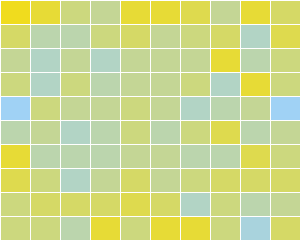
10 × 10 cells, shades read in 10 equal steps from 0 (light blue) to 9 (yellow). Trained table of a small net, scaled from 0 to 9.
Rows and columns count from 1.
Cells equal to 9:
1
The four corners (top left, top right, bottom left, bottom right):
9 6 5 6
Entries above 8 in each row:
1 0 0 0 0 0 0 0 0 0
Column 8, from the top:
4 6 8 2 3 7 3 6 5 5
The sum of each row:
67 47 40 43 31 39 43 51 50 54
